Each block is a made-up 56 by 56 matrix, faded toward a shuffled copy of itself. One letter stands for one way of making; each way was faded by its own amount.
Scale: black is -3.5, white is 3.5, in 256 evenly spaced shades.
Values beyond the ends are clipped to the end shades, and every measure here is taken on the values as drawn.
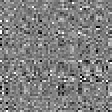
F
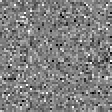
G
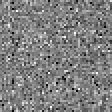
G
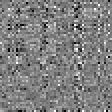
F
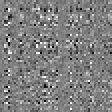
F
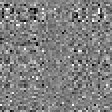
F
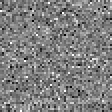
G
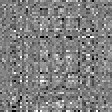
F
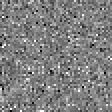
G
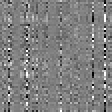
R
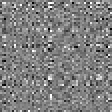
F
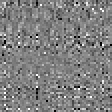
F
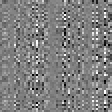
R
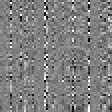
R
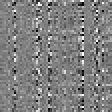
R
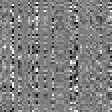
R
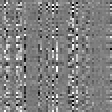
R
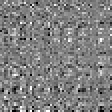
F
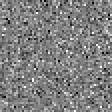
G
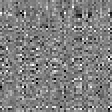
F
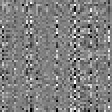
R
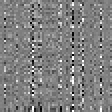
R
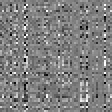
R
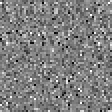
G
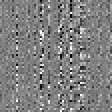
R
